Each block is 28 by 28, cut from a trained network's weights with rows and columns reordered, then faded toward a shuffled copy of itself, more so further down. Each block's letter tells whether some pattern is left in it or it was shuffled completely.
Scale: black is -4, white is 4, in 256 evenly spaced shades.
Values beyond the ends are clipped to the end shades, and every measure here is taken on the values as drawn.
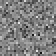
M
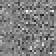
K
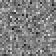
M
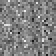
K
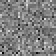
K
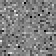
M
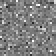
M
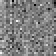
K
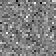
M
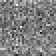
K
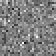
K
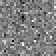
K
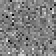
M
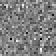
K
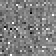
K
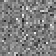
K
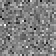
M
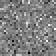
M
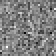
K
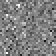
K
